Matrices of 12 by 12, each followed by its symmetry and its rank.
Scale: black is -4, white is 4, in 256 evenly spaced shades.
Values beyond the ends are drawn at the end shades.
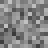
neither, full rank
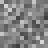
symmetric, full rank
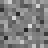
antisymmetric, full rank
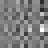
neither, rank two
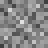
symmetric, full rank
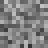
neither, full rank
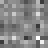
symmetric, rank two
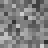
antisymmetric, full rank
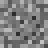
symmetric, full rank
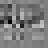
neither, rank two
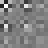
symmetric, rank two
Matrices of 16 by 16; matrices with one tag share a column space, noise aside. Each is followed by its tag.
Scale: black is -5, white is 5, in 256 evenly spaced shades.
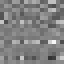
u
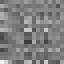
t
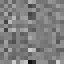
t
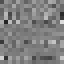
u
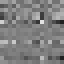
u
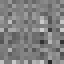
t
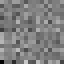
t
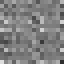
t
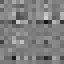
u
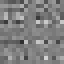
u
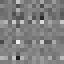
u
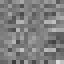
t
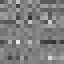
u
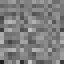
t
